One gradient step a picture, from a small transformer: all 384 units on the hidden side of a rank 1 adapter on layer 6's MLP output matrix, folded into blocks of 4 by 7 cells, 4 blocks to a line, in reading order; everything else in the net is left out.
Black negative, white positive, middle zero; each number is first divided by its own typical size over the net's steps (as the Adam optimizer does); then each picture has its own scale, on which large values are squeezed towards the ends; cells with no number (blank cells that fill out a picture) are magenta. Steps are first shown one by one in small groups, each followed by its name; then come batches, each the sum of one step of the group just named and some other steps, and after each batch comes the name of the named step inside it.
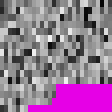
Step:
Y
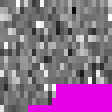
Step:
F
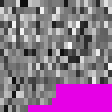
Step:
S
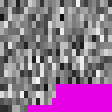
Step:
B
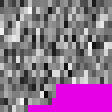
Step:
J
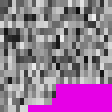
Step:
Y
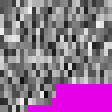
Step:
J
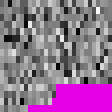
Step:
S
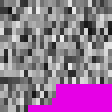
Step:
J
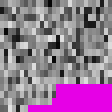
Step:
Y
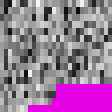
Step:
S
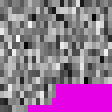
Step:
B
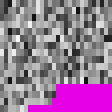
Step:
Y
